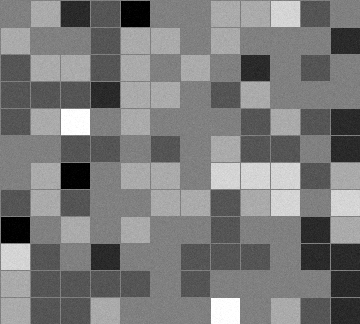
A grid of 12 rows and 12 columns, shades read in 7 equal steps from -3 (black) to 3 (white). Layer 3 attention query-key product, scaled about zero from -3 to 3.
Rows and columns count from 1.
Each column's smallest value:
-3 -1 -3 -2 -3 -1 -1 -1 -2 -1 -2 -2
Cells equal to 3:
2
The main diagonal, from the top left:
0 0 1 -2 1 -1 0 -1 0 0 0 -2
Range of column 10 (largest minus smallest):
3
